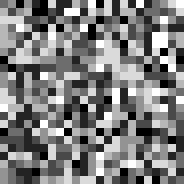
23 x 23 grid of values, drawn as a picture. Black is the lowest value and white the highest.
Odd rows or columns: none. Grain: fine. Slope: none. Mirror symmetry: none.
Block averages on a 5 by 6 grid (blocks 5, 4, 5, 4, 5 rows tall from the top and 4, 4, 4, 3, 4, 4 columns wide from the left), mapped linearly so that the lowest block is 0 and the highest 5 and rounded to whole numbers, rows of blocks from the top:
3 0 2 1 1 3 | 2 2 1 5 1 2 | 3 3 1 1 3 2 | 0 2 1 2 0 1 | 1 1 2 3 2 2
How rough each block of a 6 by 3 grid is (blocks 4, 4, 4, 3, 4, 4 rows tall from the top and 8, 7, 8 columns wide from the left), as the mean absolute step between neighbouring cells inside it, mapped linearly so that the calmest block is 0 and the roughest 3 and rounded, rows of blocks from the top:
2 3 2 | 1 0 2 | 1 1 1 | 1 2 1 | 1 3 1 | 0 1 2
